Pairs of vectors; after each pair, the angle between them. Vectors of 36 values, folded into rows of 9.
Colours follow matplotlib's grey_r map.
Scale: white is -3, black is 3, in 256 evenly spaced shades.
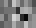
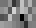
orthogonal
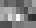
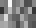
orthogonal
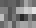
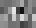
partly opposed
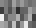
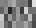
partly aligned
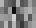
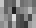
nearly parallel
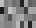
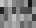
partly aligned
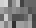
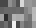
nearly opposite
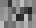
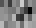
nearly parallel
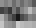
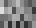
partly opposed
